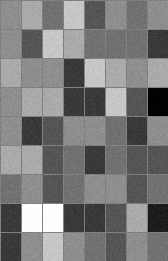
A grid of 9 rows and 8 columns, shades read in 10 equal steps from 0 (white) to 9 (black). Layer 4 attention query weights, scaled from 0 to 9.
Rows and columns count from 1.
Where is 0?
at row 8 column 2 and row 8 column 3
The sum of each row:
33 37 30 41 41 41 39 38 37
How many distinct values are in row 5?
4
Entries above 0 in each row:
8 8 8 8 8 8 8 6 8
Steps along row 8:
down same up same down down up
